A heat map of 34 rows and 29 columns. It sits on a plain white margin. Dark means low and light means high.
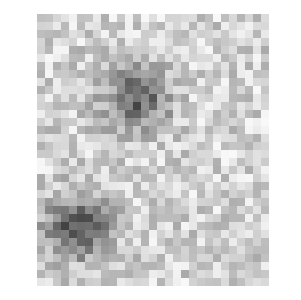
Mirror symmetry: none. Average level on the scale: 80%. Dips: two. Ninth with the lowest average: bottom left.
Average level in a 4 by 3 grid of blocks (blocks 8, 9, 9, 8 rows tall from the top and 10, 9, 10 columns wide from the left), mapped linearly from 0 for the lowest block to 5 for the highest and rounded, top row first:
445
405
245
054
